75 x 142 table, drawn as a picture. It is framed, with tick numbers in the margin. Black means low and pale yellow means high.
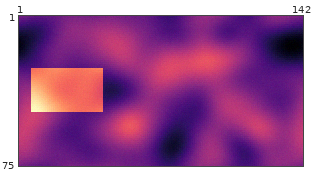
Ninth with the highest average: middle left. Ninth with the lowest average: top right. Odd patch: higher, in the middle left. Average level on the scale: 40%. Roughest part: middle left.
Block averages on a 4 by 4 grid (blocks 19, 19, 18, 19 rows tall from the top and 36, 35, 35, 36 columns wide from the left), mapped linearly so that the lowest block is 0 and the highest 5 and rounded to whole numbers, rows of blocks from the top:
1 3 2 0
4 3 4 1
5 3 1 3
2 2 1 2
